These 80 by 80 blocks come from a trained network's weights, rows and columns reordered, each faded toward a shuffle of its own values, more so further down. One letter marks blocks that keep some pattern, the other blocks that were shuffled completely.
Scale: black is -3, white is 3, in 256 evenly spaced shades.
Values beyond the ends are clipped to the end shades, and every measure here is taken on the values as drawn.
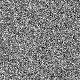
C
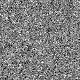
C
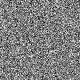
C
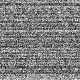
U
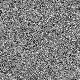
C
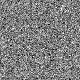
U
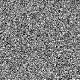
U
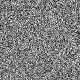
U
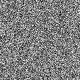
C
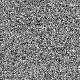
U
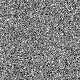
C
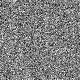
U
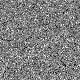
C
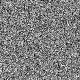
C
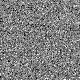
C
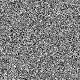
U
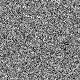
C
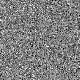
U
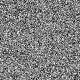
C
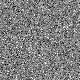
C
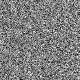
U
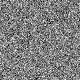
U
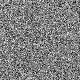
C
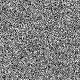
U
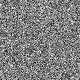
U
